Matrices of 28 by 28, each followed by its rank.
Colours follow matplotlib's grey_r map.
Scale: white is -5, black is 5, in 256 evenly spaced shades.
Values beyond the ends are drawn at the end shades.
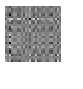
two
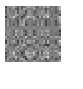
three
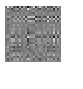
three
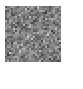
full rank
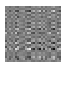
two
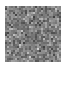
full rank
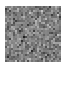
full rank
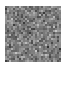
full rank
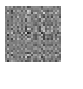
three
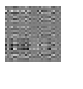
two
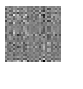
three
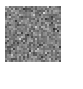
full rank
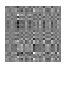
two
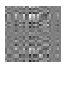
two
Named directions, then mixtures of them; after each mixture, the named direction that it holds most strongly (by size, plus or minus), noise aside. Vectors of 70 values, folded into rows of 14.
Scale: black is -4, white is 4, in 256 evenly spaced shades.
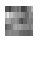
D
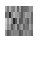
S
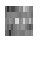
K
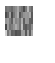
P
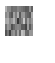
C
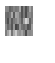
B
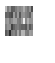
C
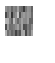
P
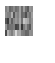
B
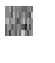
C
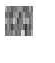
C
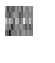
K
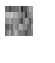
D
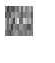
K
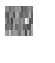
B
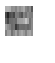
D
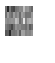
K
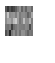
K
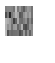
S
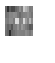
K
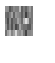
B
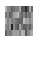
C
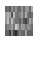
B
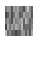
P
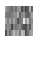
C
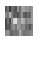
S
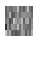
P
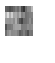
D
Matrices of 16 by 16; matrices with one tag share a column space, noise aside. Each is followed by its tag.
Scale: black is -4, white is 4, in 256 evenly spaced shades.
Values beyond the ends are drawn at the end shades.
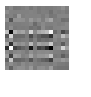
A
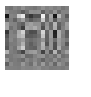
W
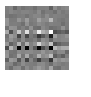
A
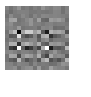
A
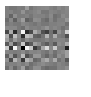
A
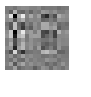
W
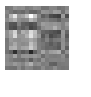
W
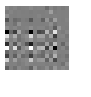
A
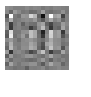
W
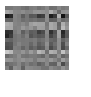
W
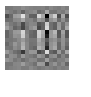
W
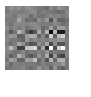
A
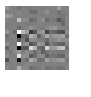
A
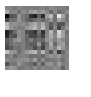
W
